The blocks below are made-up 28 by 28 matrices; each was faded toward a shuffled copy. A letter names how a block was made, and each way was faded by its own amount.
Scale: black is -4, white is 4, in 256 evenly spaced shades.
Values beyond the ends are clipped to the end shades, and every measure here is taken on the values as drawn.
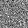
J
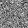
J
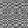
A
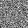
J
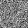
J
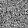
J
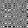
A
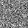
J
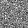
J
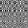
A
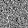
J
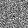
J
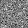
J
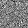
J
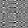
A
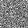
J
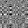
A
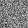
J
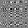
A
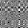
A
